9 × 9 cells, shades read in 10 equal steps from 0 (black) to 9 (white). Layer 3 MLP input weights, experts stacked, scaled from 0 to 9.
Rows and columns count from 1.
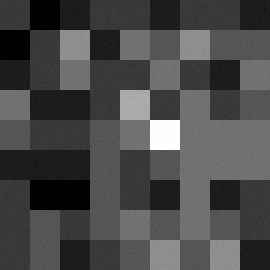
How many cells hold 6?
1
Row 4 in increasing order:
1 1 2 2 2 3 4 4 6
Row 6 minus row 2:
1 -1 -4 2 -2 0 -1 1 1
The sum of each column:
17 14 17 21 29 31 32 25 24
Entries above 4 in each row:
0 2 0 1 1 0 0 0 2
